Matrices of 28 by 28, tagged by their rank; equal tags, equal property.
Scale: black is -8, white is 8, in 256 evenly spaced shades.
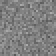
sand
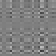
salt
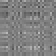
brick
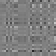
brick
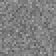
sand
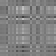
salt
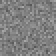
sand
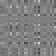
brick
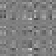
brick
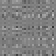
brick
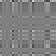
salt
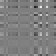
salt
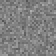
sand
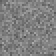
sand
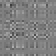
brick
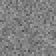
sand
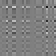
salt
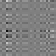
salt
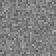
sand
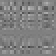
brick
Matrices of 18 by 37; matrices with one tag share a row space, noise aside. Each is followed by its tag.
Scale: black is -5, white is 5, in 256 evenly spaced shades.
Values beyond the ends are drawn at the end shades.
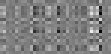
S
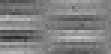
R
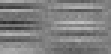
R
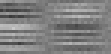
R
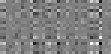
S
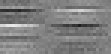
R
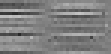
R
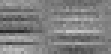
R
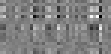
S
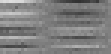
R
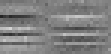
R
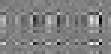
S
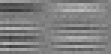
R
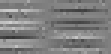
R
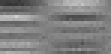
R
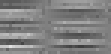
R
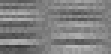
R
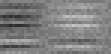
R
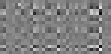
S
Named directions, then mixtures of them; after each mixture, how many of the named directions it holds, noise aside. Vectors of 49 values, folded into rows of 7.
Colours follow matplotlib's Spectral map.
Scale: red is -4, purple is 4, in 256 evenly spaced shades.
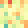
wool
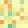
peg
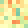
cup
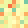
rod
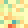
two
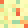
two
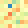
three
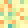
one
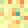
two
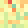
three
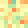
three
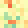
three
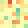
one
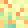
two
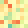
two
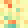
three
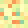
two
